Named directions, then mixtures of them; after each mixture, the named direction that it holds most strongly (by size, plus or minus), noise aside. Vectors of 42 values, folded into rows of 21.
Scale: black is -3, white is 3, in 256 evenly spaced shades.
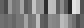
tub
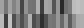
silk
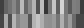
silk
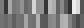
tub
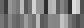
tub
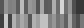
silk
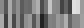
silk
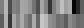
silk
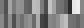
tub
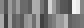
tub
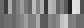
tub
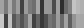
silk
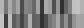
silk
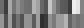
tub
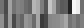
tub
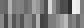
tub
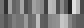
tub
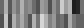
silk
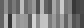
silk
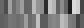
tub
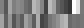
tub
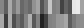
silk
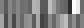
tub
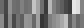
tub
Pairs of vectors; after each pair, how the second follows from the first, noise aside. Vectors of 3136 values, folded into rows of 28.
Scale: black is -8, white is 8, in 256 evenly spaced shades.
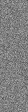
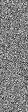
scaled up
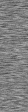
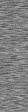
copied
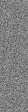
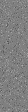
partly zeroed
